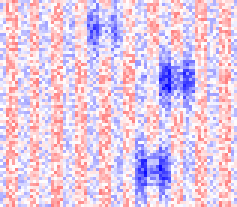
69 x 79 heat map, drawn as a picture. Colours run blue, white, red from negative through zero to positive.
Average level on the scale: 50%. Dips: three. Stripes: upright, repeating 10 times. Slope: none.
